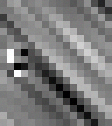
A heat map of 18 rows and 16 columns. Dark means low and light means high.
The bottom left is the calmest part. Neither half mirrors the other. Values change most from cell to cell in the middle left. In the middle left lies a patch that is rougher than the rest. The bottom middle is the ninth with the lowest average.
